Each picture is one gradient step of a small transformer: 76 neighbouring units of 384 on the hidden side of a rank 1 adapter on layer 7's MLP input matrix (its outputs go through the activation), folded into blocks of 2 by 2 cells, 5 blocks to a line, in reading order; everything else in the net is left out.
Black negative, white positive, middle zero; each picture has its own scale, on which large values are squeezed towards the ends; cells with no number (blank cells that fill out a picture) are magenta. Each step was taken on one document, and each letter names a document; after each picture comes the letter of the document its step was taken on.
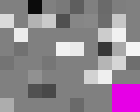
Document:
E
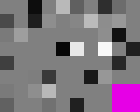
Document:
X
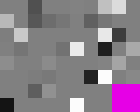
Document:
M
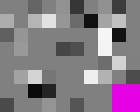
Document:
E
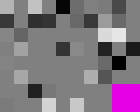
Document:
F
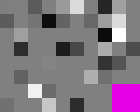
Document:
F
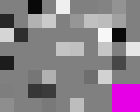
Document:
X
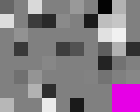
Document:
F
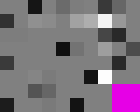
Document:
X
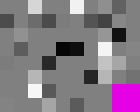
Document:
M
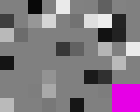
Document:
X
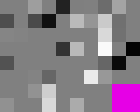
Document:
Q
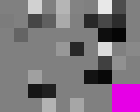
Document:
E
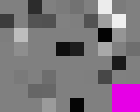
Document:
Q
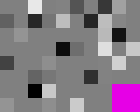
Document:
M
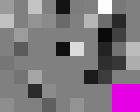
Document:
F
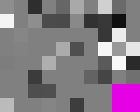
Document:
E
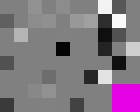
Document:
X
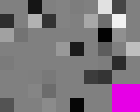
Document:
Q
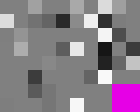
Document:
E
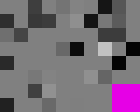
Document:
Q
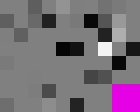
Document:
Q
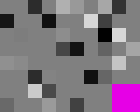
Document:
M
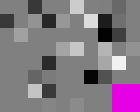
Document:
M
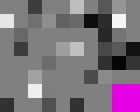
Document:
E
